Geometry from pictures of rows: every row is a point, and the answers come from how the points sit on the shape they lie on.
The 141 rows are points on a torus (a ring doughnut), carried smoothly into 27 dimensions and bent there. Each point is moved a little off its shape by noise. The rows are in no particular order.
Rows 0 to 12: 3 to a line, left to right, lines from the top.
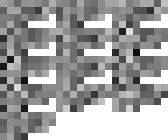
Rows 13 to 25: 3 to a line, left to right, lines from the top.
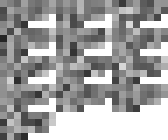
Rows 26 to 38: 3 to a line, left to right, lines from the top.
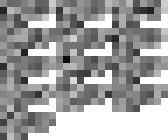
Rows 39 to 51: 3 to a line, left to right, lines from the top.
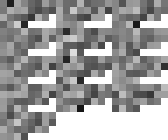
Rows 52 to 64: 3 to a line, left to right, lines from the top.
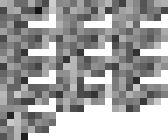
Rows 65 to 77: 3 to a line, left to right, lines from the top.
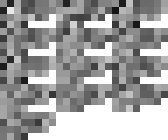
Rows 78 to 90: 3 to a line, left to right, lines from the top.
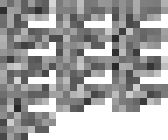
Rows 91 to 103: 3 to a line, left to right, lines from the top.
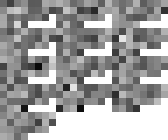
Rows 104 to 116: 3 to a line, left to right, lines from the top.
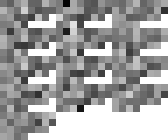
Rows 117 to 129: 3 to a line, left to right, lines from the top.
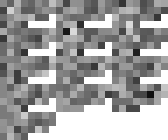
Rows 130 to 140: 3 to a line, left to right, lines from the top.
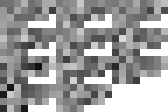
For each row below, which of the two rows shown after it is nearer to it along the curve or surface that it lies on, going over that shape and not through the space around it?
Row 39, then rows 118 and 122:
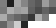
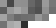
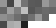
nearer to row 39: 122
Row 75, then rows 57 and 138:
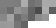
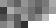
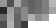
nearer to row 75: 57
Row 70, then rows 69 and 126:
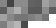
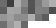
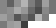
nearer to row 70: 69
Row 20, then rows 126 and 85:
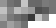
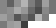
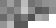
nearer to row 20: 85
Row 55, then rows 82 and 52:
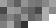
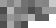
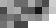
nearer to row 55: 82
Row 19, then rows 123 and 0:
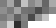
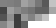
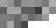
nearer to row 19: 123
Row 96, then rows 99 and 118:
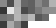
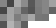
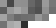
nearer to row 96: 99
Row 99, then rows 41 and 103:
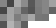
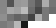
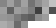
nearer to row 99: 41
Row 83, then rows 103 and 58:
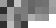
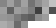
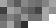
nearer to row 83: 58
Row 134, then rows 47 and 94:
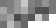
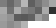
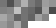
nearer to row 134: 94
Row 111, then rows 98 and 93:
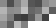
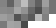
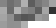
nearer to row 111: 93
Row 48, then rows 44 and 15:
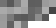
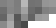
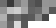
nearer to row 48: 15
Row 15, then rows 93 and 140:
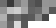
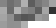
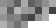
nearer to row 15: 93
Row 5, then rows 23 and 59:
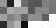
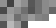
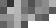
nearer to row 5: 59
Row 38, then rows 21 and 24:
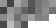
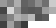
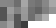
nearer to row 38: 21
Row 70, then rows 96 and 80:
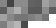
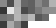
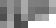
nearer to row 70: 96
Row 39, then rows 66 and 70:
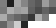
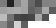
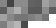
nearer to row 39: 66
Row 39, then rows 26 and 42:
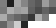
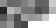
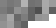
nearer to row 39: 42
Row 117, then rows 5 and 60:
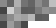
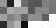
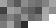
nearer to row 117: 60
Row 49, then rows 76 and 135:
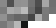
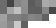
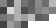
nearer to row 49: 76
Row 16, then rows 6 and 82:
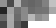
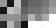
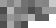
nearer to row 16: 6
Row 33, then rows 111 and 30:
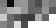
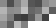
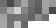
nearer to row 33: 111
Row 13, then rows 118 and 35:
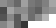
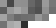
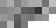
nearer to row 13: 35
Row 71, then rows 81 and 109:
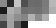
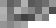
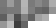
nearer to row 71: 109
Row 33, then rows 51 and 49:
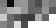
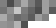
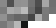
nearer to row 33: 49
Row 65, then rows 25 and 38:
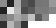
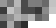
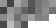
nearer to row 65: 25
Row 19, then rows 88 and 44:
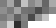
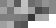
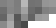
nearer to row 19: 88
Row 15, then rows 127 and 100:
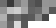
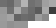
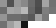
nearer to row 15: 127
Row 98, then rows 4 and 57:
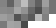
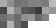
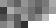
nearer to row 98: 57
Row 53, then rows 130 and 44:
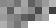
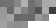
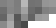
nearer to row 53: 130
